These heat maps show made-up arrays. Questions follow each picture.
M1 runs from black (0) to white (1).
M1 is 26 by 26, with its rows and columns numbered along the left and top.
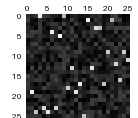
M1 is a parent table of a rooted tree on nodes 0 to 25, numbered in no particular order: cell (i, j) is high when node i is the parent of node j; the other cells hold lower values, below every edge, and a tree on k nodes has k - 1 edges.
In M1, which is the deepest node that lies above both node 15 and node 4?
17
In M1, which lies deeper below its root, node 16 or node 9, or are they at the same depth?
node 16
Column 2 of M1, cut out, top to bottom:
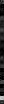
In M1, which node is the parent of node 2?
24
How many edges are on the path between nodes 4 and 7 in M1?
2
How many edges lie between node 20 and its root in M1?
2
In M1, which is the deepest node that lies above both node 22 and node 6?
17
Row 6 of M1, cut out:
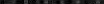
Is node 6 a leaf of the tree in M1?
yes
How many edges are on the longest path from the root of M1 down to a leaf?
7
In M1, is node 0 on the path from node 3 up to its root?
yes
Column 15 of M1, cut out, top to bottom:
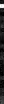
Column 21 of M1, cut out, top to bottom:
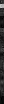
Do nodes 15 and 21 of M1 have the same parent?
yes
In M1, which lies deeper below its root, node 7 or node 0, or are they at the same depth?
node 7
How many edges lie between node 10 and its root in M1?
3
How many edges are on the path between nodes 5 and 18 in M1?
5
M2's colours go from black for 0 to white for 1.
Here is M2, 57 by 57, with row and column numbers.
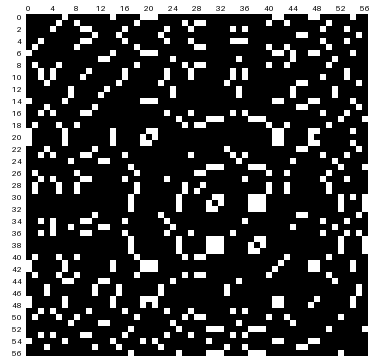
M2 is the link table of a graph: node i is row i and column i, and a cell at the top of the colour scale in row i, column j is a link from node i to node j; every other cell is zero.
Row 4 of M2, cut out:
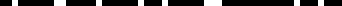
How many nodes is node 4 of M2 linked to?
11
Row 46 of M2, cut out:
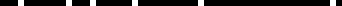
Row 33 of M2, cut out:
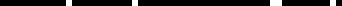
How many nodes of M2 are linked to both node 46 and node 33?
3
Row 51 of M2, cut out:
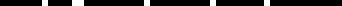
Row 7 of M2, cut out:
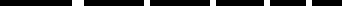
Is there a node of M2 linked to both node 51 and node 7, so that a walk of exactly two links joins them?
yes
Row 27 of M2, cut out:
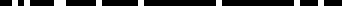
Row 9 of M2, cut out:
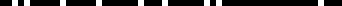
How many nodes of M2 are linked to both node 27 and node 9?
7
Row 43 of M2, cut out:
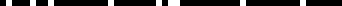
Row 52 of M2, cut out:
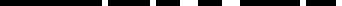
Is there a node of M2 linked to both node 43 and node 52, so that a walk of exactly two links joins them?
yes
